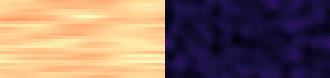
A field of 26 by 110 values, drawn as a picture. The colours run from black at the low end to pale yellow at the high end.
The table splits into one row of 2 panels. Panel 1,1: very high, streaked across, faint in contrast. Panel 1,2: very low, blotchy, faint in contrast.
